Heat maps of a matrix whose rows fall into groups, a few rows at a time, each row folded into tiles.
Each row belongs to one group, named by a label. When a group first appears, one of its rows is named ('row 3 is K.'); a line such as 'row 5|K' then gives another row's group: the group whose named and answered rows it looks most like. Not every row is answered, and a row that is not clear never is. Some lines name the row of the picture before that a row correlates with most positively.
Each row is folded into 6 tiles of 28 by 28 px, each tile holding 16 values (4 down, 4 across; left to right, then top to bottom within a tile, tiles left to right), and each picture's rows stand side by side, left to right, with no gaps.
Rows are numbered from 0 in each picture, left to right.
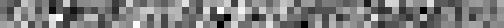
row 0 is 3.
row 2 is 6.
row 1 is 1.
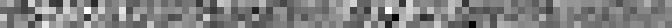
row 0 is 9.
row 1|6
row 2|1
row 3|6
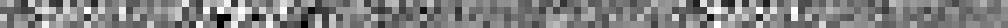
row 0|9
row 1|1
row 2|6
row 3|3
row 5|6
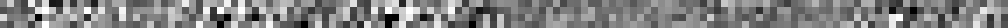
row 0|9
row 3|3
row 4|6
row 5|3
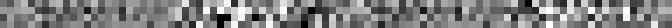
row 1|1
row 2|6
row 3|9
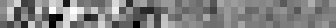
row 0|1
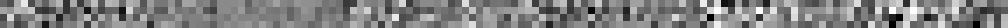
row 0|6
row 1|6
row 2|3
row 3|6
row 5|1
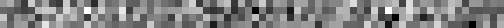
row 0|9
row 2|1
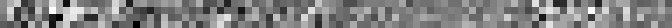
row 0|1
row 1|3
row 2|3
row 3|9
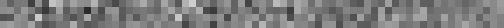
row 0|6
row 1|6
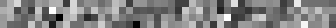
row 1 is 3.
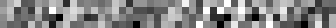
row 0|1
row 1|1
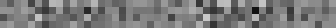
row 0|6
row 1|6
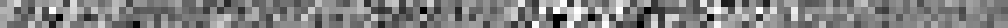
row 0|1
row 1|3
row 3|1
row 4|9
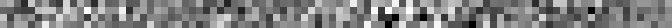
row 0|9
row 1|3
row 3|6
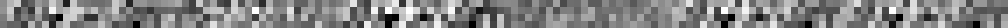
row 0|1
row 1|9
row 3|3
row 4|1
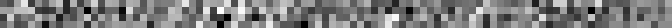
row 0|6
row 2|3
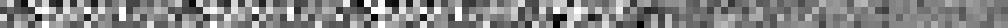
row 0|9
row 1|9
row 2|9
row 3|1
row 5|6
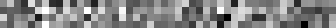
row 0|9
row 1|1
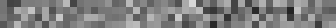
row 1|6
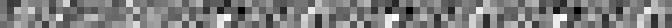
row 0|3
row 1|3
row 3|3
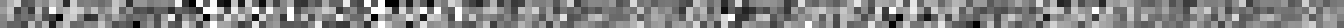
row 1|9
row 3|3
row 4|3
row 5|1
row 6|9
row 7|3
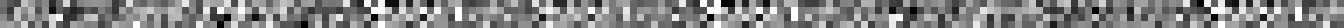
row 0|3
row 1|1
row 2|9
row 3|9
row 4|9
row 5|3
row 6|6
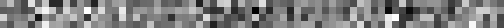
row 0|9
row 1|6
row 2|3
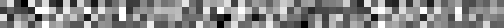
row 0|9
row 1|1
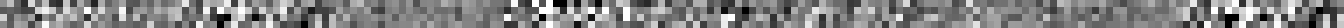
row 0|9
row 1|1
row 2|6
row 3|9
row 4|3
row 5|3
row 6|6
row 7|1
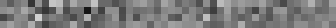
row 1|6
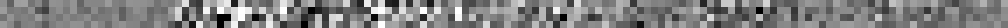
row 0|6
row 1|1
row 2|9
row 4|6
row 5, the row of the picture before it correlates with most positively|1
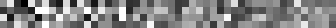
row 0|9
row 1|3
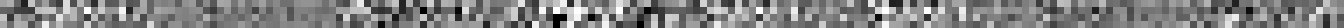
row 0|9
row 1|6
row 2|6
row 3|1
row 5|9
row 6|6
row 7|3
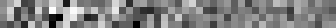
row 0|1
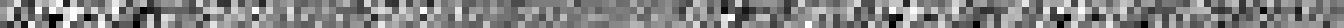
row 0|1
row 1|9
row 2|9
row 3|3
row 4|3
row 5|1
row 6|1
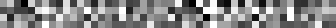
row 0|9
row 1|9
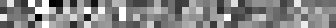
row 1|3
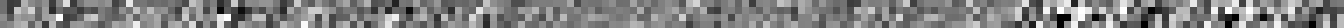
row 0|3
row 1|3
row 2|3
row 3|3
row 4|6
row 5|3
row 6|1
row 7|1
